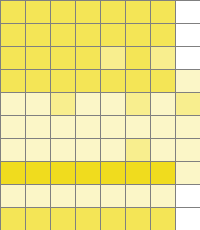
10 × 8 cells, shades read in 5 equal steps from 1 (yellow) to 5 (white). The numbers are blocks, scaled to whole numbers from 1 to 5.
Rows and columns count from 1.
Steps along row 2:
same same same same same same up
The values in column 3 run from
1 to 4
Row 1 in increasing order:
2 2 2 2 2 2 2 5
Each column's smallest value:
1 1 1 1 1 1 1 3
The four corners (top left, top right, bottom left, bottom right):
2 5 2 5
